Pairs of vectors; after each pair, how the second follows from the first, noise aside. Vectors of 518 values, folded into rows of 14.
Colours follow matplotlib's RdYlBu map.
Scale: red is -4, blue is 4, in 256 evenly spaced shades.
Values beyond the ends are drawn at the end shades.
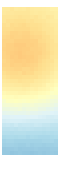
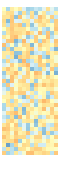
shuffled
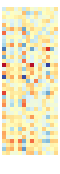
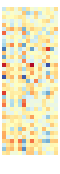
copied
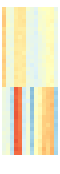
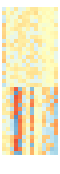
sign-scrambled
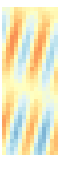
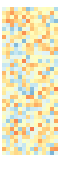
shuffled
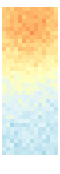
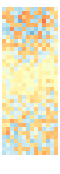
sign-scrambled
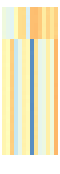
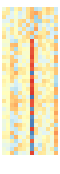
sign-scrambled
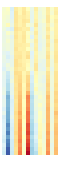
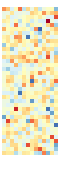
shuffled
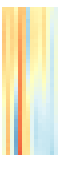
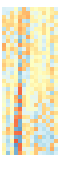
sign-scrambled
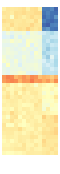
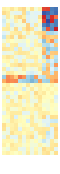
sign-scrambled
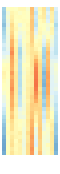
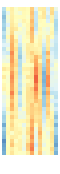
copied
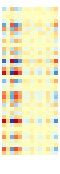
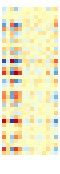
copied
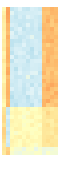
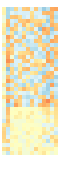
sign-scrambled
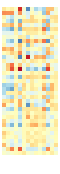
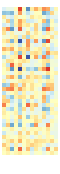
sign-scrambled
